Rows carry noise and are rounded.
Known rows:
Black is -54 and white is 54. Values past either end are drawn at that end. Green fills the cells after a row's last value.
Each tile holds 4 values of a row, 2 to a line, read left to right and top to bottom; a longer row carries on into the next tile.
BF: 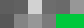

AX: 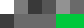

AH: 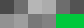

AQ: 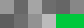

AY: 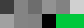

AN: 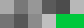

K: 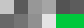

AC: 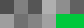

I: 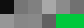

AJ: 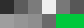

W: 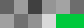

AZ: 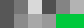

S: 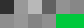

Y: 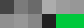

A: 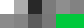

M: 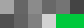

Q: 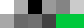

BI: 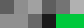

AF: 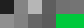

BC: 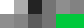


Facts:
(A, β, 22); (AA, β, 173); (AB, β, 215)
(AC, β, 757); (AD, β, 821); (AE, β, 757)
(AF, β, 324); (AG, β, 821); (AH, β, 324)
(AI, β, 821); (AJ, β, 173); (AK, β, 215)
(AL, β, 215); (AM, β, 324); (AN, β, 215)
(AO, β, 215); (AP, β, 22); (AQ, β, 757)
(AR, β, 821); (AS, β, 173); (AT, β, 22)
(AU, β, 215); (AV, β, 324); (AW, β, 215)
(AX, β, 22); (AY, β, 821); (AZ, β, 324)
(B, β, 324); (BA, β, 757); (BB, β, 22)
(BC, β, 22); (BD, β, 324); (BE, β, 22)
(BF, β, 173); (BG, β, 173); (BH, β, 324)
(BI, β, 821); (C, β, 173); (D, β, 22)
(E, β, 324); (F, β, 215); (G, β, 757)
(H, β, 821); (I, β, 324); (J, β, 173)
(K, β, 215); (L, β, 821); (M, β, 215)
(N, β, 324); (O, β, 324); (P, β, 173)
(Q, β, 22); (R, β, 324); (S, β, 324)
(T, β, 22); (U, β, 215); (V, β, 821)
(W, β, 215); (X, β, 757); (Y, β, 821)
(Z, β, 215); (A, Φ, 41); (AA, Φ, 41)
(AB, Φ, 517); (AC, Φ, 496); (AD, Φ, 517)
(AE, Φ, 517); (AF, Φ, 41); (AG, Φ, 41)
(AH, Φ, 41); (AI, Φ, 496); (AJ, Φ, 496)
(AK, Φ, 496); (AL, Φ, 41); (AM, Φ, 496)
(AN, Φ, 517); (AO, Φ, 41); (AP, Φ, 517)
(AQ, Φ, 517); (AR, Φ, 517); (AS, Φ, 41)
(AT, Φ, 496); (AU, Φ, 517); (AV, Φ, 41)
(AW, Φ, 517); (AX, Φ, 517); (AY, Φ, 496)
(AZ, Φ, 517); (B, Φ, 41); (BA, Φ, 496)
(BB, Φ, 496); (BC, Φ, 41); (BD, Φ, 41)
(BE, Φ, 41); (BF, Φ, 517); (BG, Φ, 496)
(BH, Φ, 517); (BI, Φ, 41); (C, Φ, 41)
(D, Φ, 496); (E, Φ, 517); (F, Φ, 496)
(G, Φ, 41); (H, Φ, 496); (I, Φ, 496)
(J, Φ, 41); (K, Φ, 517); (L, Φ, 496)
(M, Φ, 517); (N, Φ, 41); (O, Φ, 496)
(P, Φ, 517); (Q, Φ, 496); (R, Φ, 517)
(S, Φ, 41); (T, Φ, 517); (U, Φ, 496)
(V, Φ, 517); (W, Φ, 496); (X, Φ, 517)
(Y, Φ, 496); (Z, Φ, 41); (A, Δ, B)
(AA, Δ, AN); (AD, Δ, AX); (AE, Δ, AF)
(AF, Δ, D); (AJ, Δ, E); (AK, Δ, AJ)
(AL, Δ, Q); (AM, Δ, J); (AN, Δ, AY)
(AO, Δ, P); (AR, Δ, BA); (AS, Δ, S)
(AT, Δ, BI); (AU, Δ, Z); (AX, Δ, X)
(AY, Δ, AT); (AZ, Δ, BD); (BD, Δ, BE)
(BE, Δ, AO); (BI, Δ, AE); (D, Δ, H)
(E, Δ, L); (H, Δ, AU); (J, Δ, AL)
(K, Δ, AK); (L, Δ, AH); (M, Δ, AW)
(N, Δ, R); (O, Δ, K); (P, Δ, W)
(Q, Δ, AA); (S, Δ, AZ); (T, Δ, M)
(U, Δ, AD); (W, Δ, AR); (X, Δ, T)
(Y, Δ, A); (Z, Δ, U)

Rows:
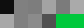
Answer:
AM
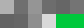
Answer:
AB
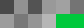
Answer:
BA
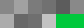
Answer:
AL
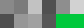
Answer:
AR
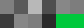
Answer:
AD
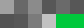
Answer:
AU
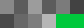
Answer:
X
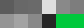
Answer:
L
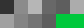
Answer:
AA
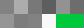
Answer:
AO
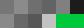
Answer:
Z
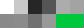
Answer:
BE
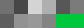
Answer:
E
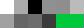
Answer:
AT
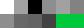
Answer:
D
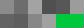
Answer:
AE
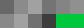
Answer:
AG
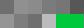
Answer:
G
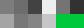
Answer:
AK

